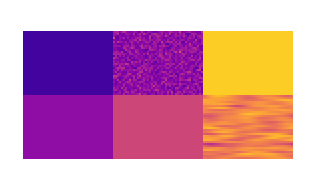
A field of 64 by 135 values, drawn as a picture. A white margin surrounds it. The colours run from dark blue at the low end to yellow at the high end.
The table splits into 2 rows of 3 panels. Panel 1,1: very low, flat. Panel 1,2: low, fine-grained. Panel 1,3: very high, flat. Panel 2,1: low, flat. Panel 2,2: middling, flat. Panel 2,3: high, streaked across.
